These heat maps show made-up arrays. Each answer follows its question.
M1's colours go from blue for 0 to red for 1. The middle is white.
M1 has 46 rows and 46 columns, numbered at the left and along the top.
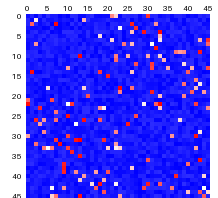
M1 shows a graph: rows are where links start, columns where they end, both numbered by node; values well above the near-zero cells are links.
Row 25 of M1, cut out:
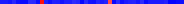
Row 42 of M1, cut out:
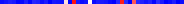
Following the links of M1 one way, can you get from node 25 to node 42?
yes
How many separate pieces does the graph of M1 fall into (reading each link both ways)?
2
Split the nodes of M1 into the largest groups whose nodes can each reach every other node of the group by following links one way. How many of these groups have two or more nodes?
1
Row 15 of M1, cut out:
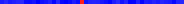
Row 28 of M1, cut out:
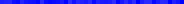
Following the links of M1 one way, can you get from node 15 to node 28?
no
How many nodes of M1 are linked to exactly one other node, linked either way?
6
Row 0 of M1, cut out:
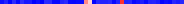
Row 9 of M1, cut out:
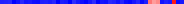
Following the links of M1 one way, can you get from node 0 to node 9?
yes
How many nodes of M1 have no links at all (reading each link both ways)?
1
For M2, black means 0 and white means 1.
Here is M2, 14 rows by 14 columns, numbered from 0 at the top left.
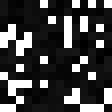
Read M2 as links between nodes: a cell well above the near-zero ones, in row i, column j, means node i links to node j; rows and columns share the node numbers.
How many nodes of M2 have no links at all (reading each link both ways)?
0
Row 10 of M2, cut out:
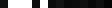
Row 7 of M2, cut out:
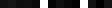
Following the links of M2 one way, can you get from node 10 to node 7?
no
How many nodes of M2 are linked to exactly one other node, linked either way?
1
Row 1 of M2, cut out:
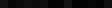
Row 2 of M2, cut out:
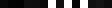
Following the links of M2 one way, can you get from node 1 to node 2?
no
